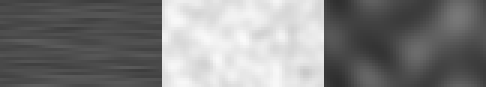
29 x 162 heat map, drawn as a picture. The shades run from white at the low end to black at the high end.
It is made of 1 by 3 panels. Panel 1,1: high, streaked across, faint in contrast. Panel 1,2: very low, blotchy, faint in contrast. Panel 1,3: high, smooth.
